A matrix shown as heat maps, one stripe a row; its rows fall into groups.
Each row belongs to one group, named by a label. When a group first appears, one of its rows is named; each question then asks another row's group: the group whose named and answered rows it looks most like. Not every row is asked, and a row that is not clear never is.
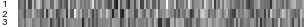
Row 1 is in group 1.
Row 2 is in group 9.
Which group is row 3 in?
9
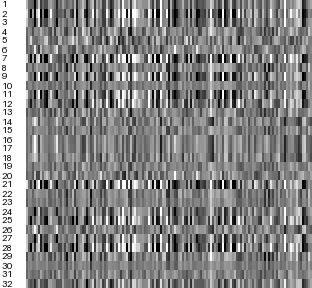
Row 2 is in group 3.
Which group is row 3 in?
3
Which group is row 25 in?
3
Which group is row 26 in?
1
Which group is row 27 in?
3
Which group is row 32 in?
3
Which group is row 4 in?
9
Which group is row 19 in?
9
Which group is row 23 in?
9
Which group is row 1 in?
3
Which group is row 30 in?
9
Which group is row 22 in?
9
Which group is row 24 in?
3
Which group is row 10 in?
9
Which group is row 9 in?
3
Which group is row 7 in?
3
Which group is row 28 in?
3
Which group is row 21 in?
3
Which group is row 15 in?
9
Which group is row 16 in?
1
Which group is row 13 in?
9
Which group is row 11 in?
3
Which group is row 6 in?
1
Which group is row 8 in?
9
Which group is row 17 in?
1
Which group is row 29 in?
9
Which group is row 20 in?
1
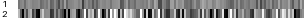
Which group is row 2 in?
3
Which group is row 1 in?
9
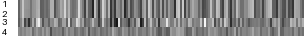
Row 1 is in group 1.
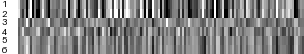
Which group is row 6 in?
1
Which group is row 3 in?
1
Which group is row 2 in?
3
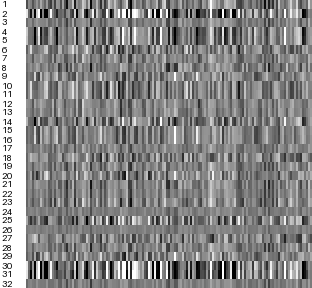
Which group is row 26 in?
9
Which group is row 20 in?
1
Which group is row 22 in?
9
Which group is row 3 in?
9
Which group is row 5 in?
3
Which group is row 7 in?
9
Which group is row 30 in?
3
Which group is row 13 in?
9
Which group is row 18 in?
1
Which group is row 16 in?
1
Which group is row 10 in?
1
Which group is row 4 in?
3
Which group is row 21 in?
9
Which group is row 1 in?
9
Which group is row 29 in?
1
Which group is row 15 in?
1
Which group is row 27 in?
1
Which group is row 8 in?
9
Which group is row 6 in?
1
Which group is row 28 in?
9
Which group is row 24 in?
9
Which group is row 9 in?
1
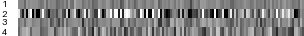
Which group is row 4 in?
1
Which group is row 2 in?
3
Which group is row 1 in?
9
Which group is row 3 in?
9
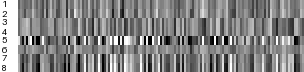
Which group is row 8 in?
3
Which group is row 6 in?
9
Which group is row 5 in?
3
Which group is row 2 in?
9
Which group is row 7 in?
3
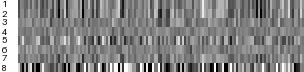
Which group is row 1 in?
9
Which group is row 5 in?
1
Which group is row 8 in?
3
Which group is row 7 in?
9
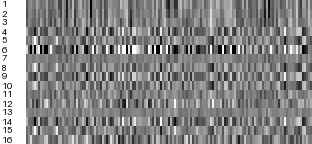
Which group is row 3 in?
9
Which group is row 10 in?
1
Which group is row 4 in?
3
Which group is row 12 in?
1
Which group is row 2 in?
9
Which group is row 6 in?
3
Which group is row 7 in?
9
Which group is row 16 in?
1
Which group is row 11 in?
9
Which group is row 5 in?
1
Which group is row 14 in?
3
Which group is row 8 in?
1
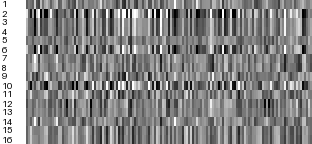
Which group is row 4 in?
3
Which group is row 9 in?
1
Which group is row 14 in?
1
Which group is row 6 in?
3
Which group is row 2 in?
3
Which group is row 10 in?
3
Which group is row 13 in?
9
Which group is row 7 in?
1
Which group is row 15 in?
1
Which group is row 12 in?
9
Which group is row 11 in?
1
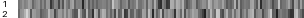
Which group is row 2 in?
1
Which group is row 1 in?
9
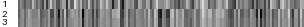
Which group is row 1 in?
9
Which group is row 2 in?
9
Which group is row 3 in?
9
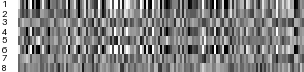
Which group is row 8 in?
9
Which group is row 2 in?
3
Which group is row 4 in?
3
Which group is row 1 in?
3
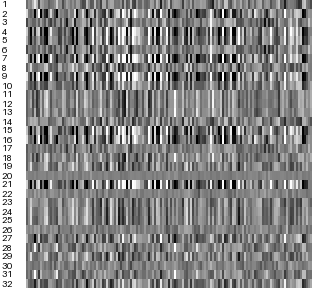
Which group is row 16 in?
3
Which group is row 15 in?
3
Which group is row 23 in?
1
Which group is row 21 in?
3
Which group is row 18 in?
1
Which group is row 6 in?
9
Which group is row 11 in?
1
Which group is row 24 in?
1
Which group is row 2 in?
3
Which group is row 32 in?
3
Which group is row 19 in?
1
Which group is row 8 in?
1
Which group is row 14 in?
1
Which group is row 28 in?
1
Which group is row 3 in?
9
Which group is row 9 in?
3
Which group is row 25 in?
1
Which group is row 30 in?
9
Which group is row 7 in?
3
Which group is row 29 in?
1
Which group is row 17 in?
9
